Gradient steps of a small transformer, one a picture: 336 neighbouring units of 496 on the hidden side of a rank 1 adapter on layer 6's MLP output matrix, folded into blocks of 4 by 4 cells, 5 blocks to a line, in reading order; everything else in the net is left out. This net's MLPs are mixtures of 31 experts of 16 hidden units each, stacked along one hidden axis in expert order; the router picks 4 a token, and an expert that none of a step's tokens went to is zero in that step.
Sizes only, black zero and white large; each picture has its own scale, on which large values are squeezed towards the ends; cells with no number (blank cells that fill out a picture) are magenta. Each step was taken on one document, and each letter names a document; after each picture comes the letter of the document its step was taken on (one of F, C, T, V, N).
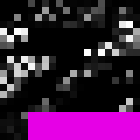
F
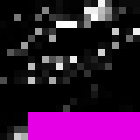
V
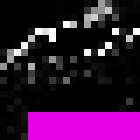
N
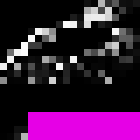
N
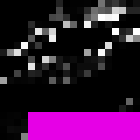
N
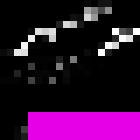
N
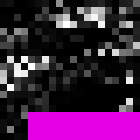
F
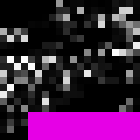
F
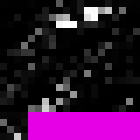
V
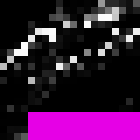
N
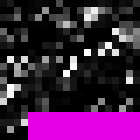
F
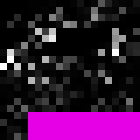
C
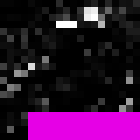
F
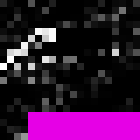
C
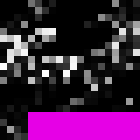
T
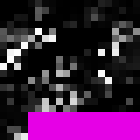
C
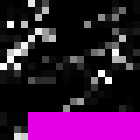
C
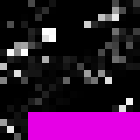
N
